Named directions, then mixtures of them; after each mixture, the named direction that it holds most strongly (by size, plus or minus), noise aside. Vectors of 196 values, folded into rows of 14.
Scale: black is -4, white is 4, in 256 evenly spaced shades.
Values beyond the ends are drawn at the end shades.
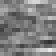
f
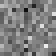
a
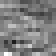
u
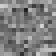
a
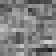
f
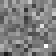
a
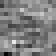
u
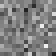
a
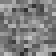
a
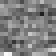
u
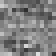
u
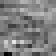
u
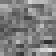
f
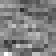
u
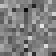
a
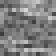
u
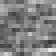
f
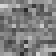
a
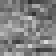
f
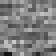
u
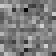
a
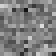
a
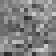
a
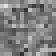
a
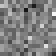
a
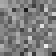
a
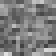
f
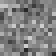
a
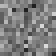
a
